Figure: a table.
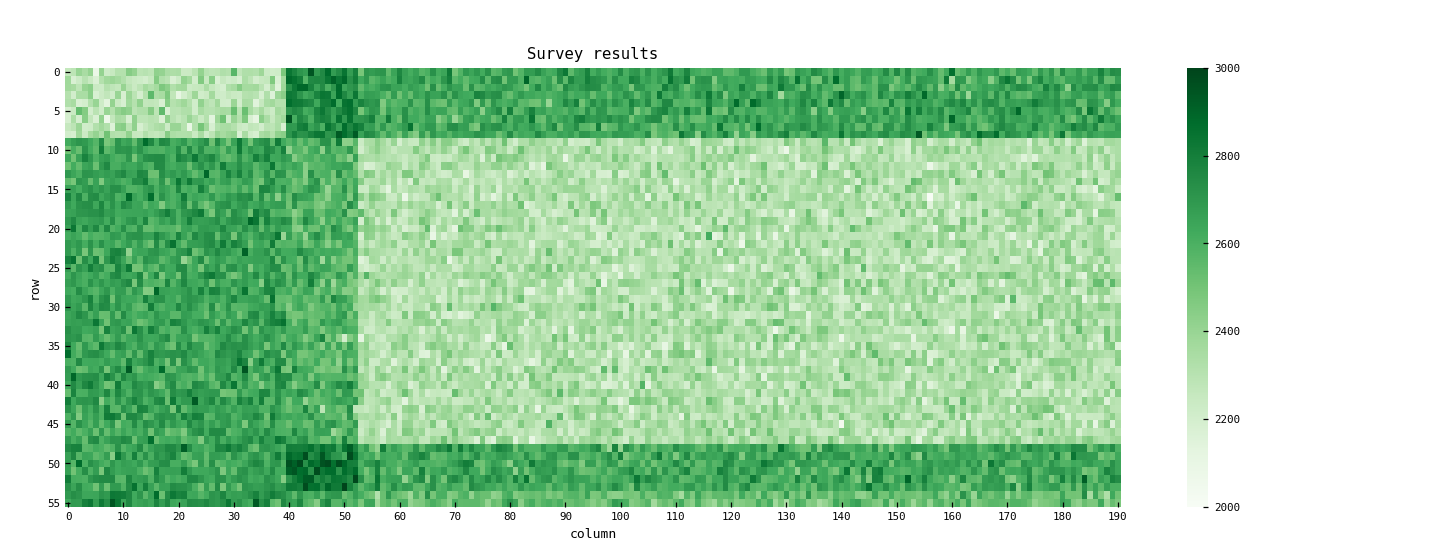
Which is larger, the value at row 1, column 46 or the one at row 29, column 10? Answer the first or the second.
the first
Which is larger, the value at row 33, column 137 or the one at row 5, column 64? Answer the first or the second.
the second
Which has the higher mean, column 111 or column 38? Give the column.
38
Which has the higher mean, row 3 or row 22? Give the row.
3
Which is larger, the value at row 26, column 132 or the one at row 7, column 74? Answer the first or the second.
the second
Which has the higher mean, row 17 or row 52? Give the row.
52
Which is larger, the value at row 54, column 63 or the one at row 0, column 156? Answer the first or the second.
the second
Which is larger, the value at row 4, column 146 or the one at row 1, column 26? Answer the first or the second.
the first
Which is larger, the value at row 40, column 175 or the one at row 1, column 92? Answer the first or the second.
the second
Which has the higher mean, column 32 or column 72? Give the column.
32
